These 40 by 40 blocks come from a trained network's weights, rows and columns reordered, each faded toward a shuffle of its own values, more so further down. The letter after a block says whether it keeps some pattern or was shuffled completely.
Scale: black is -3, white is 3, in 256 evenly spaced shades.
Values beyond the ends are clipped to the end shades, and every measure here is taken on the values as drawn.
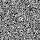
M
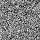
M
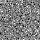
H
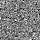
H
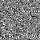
H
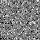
H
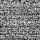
H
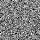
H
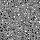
M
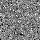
M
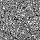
H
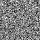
M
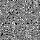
H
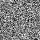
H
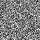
M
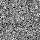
M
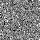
M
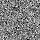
M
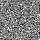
M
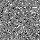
H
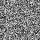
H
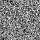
M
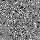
M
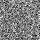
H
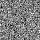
M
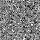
H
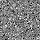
M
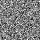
M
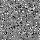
H
